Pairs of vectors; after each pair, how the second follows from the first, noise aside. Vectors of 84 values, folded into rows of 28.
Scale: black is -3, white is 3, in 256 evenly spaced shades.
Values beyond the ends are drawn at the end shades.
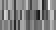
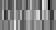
negated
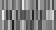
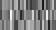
shuffled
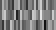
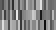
sign-scrambled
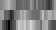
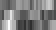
negated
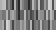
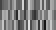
shuffled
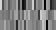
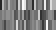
negated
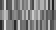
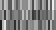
sign-scrambled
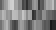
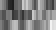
negated
